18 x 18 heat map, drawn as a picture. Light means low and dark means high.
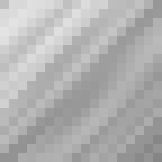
Odd rows or columns: none. Ninth with the lowest average: top left. Slope: up to the bottom right. Mirror symmetry: none. Average level on the scale: 30%. Ninth with the highest average: bottom right. Grain: diagonal, up to the right.
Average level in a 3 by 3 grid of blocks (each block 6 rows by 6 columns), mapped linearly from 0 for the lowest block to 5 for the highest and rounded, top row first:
0 1 3 | 2 4 4 | 4 4 5
